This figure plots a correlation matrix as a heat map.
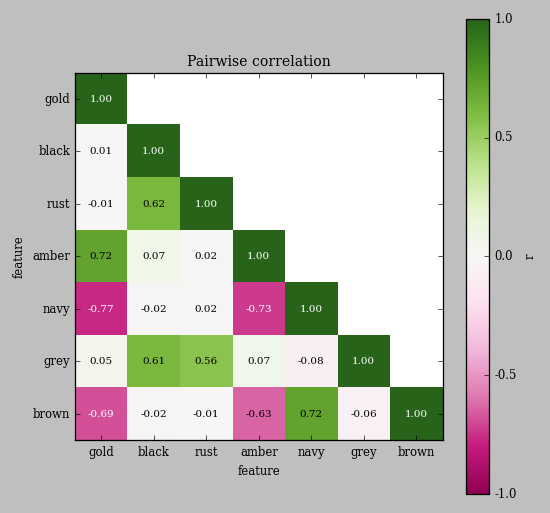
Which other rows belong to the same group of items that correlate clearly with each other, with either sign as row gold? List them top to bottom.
amber, navy, brown
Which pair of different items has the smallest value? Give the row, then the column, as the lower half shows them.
navy, gold
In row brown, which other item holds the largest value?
navy
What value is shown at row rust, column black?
0.62
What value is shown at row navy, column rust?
0.02
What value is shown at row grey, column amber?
0.07
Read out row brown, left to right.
-0.69 -0.02 -0.01 -0.63 0.72 -0.06 1.00
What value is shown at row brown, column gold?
-0.69
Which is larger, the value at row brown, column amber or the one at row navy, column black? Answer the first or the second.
the second
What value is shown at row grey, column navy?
-0.08
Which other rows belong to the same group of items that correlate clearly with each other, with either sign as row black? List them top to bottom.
rust, grey
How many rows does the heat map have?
7
